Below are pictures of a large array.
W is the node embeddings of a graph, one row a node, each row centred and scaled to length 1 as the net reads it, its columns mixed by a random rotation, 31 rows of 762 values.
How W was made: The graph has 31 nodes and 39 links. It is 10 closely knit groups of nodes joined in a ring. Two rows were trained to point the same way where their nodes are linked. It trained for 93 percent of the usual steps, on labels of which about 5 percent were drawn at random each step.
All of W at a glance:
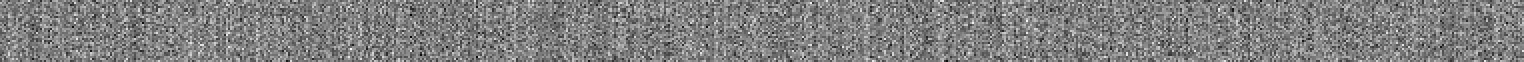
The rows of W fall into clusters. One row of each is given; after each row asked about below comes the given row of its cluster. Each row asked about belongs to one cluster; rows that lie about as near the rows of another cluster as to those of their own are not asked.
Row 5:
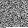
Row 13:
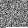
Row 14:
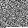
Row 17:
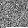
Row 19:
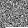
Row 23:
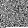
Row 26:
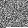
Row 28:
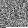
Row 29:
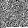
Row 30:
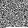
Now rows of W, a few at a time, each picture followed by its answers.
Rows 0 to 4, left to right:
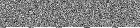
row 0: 14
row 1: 13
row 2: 17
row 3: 28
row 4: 5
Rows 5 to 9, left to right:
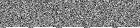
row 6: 30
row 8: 29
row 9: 19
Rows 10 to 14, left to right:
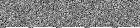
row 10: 23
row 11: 30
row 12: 29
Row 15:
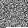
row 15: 26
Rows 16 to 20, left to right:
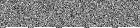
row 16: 23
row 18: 28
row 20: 14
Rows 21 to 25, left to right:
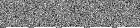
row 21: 26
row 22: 13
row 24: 17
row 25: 19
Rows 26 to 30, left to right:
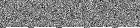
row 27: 26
